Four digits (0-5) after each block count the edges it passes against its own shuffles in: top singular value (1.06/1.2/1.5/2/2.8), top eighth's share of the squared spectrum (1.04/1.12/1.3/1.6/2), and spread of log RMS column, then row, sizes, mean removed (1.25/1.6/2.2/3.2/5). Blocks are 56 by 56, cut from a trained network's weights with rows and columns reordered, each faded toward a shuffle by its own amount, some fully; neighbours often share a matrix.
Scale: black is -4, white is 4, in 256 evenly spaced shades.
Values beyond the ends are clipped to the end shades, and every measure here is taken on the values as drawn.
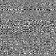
4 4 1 3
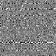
4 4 0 3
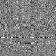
4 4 0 3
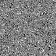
2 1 0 0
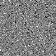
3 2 0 1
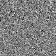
1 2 0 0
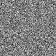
2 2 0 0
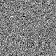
2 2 1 1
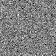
2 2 0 0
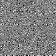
3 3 0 2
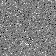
0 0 0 0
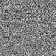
3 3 1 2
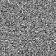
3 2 0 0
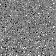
2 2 0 1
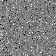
0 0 0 0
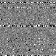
4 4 0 3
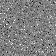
1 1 0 0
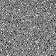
0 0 0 0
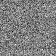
0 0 0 0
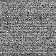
3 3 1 1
